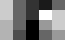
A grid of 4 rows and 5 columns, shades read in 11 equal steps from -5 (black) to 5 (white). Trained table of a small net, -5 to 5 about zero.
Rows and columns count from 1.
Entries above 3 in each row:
0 1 0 0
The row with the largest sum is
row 2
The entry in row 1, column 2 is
-1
